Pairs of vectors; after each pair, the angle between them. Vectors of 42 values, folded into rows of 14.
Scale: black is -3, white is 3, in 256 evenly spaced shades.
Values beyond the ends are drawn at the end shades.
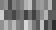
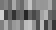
nearly parallel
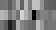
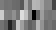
nearly parallel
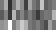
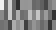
partly opposed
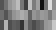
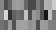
orthogonal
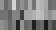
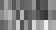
nearly opposite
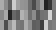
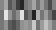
orthogonal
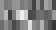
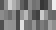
orthogonal
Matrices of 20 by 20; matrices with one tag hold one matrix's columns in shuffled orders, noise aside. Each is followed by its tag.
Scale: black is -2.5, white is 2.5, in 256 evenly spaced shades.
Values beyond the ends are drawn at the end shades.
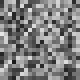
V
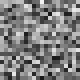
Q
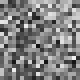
V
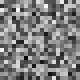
Q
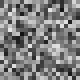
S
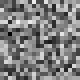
S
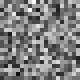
Q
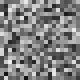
Q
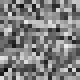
S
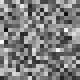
Q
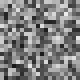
V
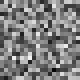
S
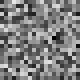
Q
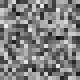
S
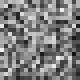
V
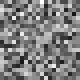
Q
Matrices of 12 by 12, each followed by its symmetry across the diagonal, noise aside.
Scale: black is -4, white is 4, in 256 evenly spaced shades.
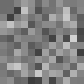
symmetric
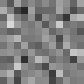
antisymmetric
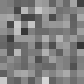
antisymmetric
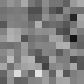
antisymmetric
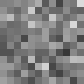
neither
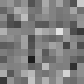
antisymmetric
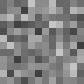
neither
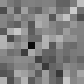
neither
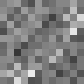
symmetric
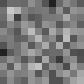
symmetric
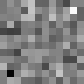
antisymmetric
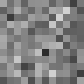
neither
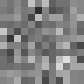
symmetric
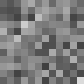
symmetric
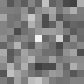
neither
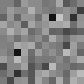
symmetric
